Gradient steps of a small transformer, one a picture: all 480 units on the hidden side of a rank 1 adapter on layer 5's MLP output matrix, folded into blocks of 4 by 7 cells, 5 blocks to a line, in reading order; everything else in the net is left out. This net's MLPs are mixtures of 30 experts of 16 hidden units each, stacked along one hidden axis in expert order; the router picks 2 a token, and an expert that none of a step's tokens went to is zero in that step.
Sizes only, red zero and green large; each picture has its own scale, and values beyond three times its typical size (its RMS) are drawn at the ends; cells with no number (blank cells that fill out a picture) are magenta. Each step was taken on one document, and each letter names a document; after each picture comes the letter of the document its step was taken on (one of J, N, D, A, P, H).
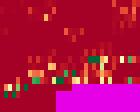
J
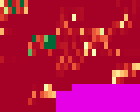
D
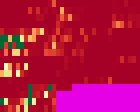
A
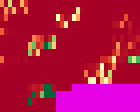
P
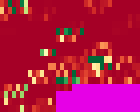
J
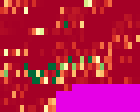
J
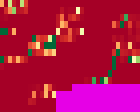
P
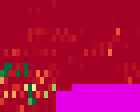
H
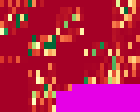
P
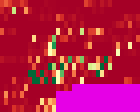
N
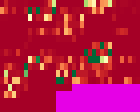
J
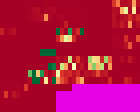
N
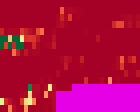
A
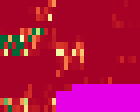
A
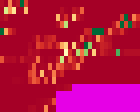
D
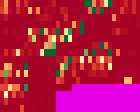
J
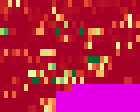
N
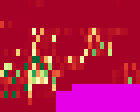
H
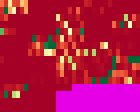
D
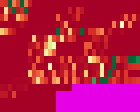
D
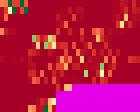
D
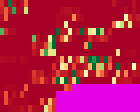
N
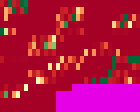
D
